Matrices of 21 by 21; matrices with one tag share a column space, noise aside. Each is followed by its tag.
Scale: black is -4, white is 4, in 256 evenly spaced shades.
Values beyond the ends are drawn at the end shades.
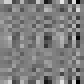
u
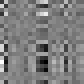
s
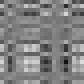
s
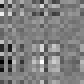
s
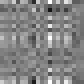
u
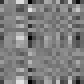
u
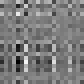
s
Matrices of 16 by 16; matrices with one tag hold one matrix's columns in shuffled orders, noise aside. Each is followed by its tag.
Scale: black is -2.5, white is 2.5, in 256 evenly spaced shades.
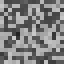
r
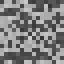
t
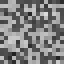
r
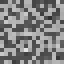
t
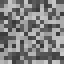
t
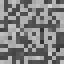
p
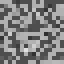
t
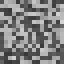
p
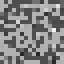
r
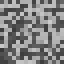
p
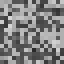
p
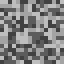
p
